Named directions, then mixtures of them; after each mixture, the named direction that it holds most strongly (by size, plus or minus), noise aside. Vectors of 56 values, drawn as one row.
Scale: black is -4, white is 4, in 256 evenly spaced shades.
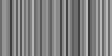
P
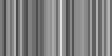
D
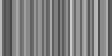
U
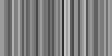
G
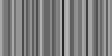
G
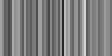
G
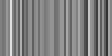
P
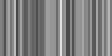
D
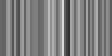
G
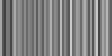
U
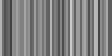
U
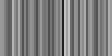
G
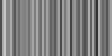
U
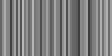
P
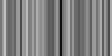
D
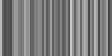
U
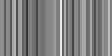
D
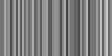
P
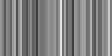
D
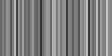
P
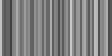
U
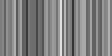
D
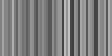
G
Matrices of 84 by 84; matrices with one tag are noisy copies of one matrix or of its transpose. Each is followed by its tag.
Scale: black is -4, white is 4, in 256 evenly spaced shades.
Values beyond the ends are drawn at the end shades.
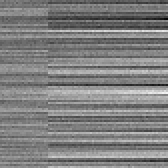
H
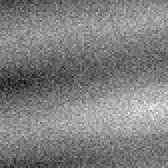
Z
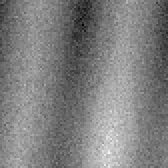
Z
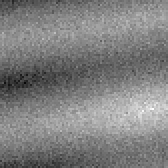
Z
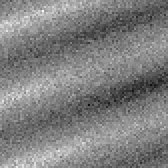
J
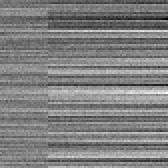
H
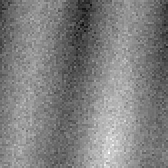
Z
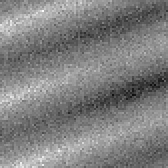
J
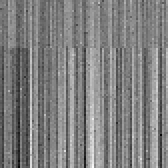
H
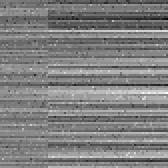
H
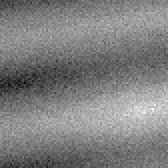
Z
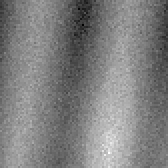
Z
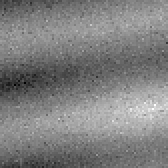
Z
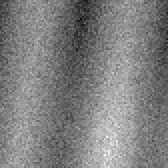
Z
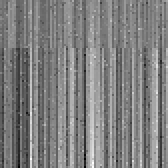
H
